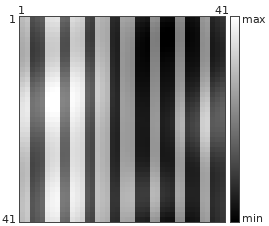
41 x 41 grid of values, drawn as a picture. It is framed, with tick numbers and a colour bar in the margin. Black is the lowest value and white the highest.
The middle left is the ninth with the highest average. No lone cell stands out from its neighbours. Upright stripes repeat 8 times across the table. The ninth with the lowest average is the top right.
